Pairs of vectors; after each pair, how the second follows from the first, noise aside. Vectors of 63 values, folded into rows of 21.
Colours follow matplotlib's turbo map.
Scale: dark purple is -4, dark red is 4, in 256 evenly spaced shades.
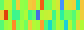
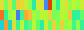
shuffled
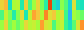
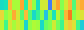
negated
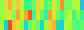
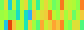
sign-scrambled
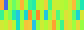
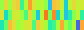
reversed
